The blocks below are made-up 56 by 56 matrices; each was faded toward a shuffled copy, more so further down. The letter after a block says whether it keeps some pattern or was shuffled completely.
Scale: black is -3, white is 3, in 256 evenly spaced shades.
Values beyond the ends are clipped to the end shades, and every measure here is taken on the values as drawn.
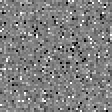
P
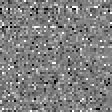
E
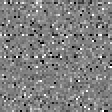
E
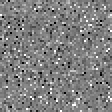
P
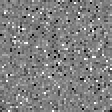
P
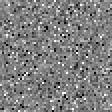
P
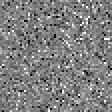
P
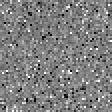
P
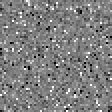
P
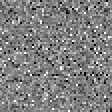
E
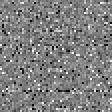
E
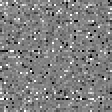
E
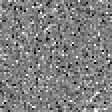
P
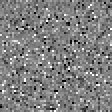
P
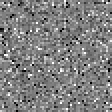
E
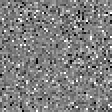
E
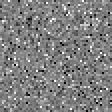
P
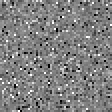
P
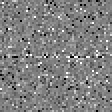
E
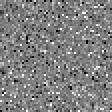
P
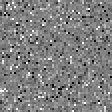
P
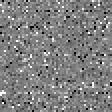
E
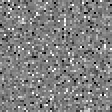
P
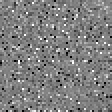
E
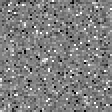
P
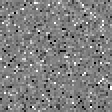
P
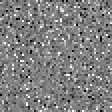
P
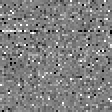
E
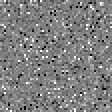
P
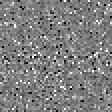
E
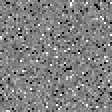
P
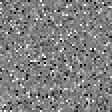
P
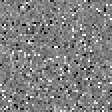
E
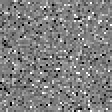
E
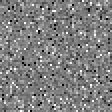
P
